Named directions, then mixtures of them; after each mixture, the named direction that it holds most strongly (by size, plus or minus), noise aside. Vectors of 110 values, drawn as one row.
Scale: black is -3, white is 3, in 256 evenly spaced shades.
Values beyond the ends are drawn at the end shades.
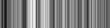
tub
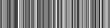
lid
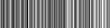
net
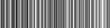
net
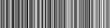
net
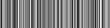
lid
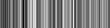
tub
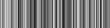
lid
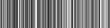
lid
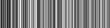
lid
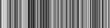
tub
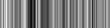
tub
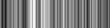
tub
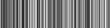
net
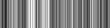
tub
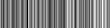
net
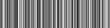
lid
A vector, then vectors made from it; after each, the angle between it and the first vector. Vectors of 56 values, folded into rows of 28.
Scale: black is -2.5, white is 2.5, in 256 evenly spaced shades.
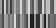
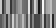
partly aligned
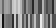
partly aligned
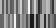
nearly parallel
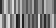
orthogonal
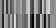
nearly parallel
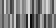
nearly parallel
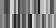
orthogonal
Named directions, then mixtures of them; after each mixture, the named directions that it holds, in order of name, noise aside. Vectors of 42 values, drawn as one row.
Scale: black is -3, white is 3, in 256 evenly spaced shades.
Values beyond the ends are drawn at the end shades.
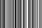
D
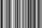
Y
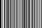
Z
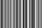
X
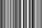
D, X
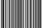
Z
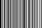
D, Z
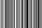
D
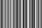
X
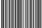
Z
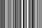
D, X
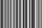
X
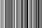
D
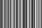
X, Z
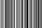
D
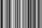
Y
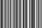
X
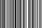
D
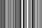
D, X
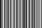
X, Z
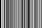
X, Z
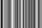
X, Y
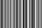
X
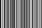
Y, Z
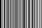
D, Z
